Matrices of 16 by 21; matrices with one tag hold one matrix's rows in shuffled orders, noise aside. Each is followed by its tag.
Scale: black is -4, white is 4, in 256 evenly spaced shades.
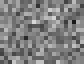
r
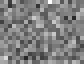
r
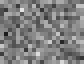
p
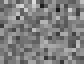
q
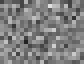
r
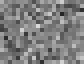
p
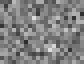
r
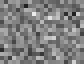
r
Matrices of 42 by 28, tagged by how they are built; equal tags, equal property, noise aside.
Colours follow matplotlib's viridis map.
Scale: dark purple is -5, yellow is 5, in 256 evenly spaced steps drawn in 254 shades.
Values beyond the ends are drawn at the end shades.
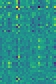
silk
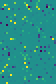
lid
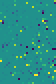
lid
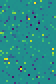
lid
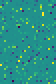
lid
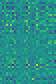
silk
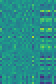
silk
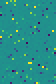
lid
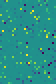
lid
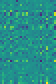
silk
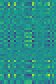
silk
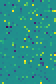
lid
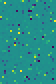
lid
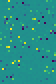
lid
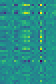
silk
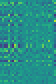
silk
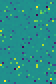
lid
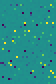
lid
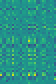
silk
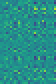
silk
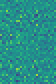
silk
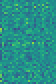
silk
